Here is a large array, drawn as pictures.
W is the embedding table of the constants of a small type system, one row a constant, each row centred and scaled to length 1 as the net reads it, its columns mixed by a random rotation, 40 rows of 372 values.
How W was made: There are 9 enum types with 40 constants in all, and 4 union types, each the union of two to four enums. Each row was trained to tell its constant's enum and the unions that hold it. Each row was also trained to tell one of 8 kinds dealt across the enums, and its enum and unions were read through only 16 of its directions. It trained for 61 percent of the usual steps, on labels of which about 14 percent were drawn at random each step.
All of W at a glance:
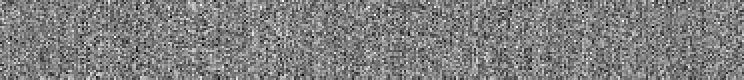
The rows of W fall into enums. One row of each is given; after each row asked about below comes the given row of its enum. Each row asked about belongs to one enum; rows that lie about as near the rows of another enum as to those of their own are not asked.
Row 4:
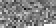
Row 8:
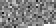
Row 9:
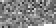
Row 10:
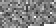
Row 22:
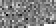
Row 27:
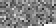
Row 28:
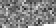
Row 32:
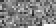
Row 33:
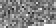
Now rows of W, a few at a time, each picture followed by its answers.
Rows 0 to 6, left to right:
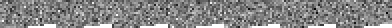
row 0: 22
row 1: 33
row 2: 22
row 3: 28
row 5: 10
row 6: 8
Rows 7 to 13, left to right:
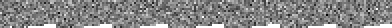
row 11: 32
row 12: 28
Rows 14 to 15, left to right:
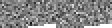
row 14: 28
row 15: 33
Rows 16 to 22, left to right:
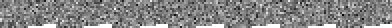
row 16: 8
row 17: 8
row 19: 33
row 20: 22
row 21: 32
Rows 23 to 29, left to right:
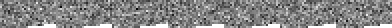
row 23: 32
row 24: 27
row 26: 27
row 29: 27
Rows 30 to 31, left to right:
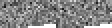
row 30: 27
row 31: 10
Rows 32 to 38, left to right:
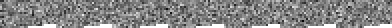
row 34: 4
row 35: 28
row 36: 27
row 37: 33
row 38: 22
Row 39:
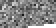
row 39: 22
